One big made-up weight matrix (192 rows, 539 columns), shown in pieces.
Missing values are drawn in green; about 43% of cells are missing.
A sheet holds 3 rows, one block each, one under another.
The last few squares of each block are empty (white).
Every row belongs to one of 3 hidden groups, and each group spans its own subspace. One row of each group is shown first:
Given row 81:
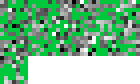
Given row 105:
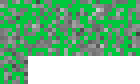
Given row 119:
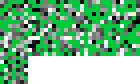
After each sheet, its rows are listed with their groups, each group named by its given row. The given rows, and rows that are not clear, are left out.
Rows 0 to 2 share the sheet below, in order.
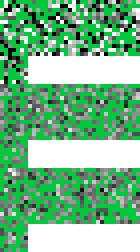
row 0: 81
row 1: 81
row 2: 119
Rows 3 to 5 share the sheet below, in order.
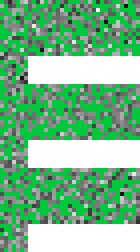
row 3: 105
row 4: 81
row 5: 119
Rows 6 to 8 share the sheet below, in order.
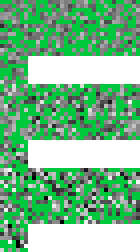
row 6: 105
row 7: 119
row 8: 81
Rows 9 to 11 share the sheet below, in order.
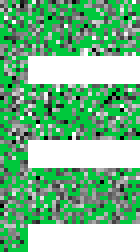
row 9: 81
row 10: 119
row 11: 119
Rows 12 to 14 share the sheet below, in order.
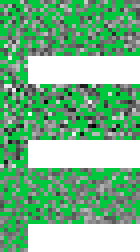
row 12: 81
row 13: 81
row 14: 119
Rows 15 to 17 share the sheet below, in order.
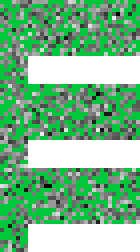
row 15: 119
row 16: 105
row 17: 81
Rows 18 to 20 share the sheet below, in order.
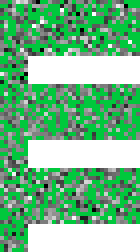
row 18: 105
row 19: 81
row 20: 81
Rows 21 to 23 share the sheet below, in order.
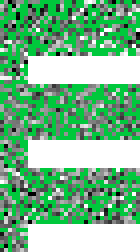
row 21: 105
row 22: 119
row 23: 119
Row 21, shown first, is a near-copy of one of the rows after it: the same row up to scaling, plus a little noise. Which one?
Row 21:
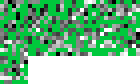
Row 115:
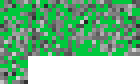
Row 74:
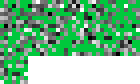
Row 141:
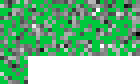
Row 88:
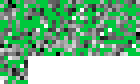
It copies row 88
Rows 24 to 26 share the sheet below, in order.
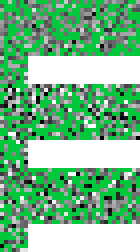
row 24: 105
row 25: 81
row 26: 105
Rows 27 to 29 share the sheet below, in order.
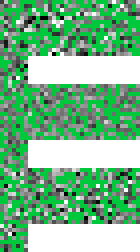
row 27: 81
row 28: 81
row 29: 81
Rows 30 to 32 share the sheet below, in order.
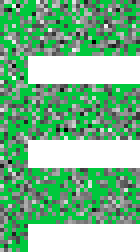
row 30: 81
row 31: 105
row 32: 81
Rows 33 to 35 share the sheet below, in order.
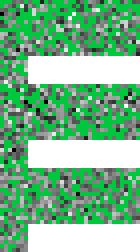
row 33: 119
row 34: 81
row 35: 81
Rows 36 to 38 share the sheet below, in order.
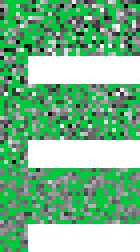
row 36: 105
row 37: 81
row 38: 105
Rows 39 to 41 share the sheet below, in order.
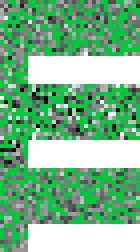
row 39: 81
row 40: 119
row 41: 105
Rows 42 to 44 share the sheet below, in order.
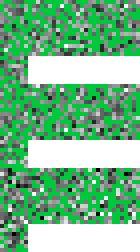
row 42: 105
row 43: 105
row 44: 105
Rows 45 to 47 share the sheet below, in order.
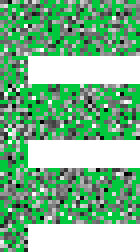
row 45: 119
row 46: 81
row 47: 105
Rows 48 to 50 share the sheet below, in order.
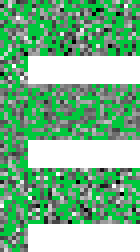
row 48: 105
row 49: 81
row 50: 119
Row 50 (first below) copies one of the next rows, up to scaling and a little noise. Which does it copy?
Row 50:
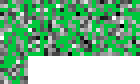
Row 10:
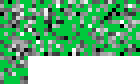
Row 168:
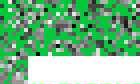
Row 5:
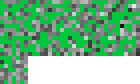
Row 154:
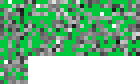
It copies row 10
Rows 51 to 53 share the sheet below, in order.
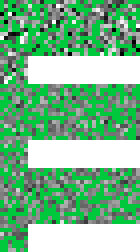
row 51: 119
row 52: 81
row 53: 81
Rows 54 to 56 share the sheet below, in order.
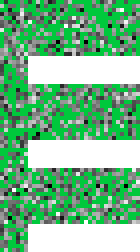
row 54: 119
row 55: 119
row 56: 81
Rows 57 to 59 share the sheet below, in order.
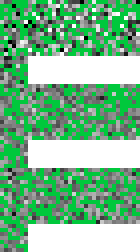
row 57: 119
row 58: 119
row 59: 119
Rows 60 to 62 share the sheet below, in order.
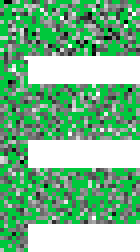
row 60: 81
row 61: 105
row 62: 81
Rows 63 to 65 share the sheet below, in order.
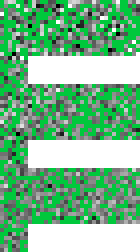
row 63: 119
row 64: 119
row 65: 81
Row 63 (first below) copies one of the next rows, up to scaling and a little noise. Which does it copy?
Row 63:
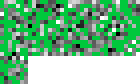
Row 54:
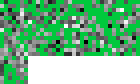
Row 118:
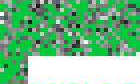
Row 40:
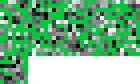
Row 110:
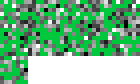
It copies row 40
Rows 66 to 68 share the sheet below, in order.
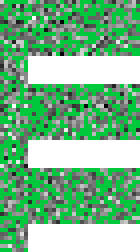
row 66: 81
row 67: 105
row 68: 105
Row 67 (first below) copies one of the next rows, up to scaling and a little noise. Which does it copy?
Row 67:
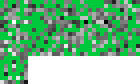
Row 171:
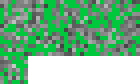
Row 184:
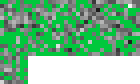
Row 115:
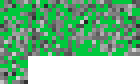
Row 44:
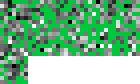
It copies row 115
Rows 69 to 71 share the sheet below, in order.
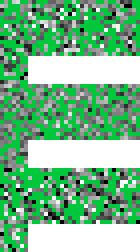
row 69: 105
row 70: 119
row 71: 81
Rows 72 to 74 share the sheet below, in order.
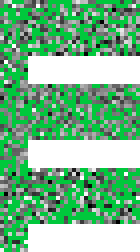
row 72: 119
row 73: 119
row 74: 105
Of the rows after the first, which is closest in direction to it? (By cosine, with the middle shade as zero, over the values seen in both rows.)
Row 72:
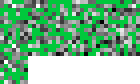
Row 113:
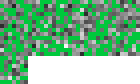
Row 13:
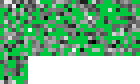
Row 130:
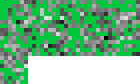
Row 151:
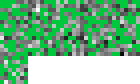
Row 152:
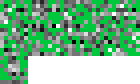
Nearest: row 151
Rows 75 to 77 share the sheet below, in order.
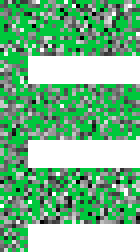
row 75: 105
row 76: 81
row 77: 119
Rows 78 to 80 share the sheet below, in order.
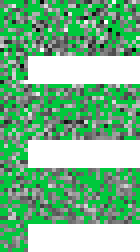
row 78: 105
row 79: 119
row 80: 81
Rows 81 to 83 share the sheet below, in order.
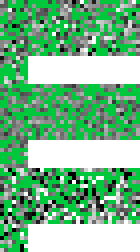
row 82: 119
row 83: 105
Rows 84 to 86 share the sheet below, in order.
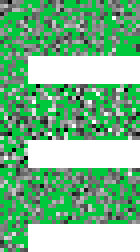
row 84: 119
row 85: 105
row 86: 105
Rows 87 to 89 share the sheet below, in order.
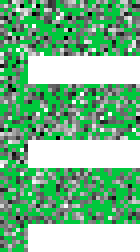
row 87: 119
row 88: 105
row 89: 119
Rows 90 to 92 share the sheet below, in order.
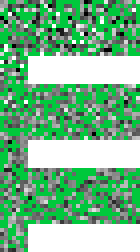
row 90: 119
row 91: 81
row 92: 81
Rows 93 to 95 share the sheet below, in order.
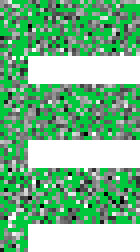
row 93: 119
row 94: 81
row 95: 81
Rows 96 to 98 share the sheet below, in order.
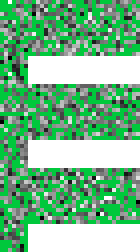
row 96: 81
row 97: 119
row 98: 105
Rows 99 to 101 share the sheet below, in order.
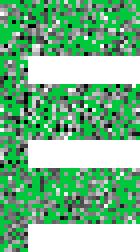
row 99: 119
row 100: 105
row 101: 81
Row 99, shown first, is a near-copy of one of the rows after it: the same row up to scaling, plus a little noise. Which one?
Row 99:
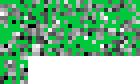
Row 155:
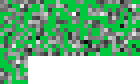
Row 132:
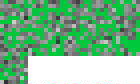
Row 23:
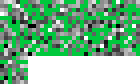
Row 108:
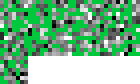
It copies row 23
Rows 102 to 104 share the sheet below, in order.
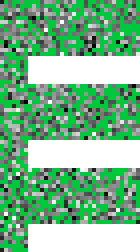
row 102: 81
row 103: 81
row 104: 81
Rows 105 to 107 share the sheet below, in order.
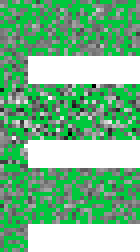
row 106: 105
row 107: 119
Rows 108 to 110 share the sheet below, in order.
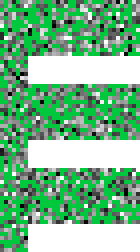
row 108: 119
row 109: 119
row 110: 119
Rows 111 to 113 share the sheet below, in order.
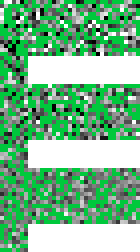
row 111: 81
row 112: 119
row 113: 105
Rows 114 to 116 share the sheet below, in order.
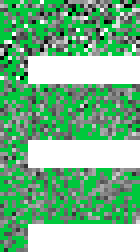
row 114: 105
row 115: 105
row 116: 119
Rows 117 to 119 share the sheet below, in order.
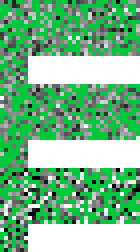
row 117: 119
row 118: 119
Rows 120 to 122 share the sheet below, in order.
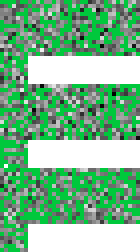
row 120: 105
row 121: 119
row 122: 81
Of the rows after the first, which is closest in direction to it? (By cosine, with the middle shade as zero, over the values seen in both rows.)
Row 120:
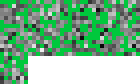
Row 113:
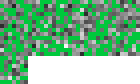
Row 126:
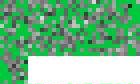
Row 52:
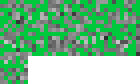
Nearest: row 52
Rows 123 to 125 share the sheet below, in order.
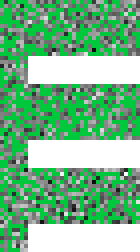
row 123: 81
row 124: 105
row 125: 105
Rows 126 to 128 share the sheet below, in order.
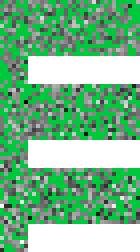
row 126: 105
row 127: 81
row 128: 119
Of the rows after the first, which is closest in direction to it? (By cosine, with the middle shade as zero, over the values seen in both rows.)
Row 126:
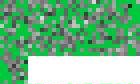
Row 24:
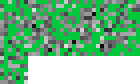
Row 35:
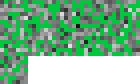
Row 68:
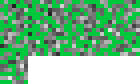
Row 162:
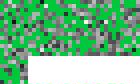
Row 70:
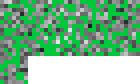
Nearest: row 162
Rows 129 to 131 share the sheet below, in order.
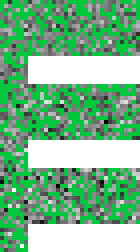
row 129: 119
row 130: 81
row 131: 119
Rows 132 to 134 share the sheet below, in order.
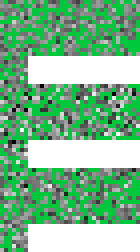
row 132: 119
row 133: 119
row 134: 81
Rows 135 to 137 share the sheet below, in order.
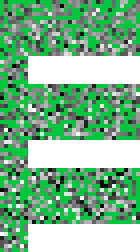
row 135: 105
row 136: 119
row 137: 119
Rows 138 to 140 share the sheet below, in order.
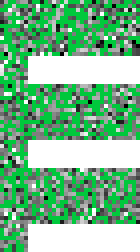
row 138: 119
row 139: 81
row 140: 81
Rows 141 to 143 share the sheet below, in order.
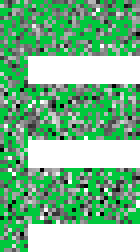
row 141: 105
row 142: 81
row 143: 105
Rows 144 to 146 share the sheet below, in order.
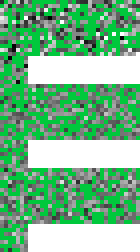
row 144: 81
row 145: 105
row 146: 81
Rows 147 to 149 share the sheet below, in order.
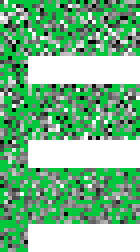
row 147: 81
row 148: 81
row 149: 105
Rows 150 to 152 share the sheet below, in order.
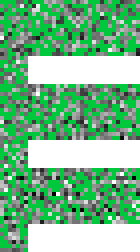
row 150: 119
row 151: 119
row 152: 119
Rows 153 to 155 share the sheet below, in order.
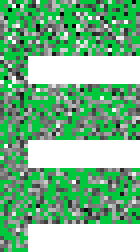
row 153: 81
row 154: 119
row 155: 119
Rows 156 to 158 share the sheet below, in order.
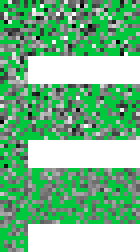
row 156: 119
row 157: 119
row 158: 105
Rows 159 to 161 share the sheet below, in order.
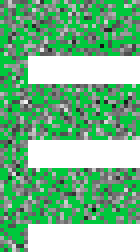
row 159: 105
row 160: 81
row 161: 81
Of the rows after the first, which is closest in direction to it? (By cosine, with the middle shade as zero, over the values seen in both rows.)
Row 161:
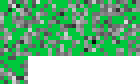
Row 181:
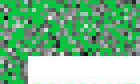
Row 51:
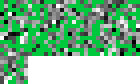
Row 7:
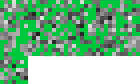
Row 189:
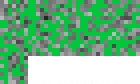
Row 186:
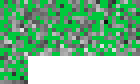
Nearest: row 189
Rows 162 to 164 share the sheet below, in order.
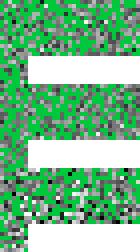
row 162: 105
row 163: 119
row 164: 105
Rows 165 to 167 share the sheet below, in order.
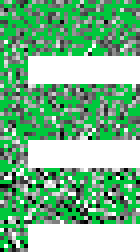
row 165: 81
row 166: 81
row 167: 81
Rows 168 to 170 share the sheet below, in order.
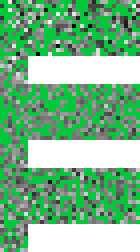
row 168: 119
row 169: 105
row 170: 105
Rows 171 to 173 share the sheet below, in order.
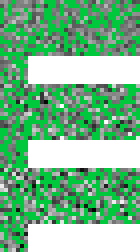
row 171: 105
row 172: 81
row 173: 81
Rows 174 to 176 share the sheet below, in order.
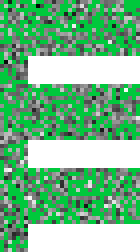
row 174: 119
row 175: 105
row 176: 81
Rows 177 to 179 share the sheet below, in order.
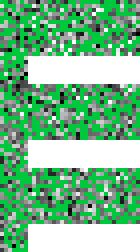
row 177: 105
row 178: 105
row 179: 81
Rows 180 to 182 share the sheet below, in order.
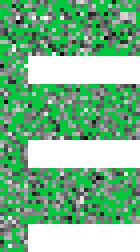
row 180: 81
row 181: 81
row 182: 105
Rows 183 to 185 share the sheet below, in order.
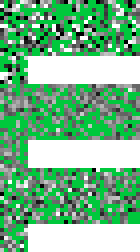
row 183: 105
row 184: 105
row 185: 105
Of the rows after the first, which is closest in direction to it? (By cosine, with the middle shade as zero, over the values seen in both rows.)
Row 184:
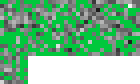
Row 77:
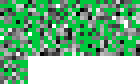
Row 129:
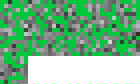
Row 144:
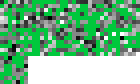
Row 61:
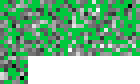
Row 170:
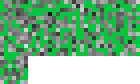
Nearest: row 170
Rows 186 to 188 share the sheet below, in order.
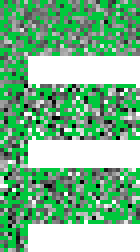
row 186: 105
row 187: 105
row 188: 81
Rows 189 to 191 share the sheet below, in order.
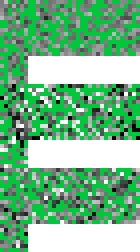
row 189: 81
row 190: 119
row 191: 81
